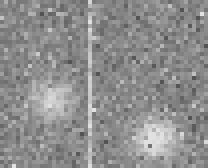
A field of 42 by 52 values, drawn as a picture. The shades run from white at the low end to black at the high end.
Column 23 stands out from the rest. The bottom right is the ninth with the lowest average. The halves do not mirror each other. Two dips sink into the field.
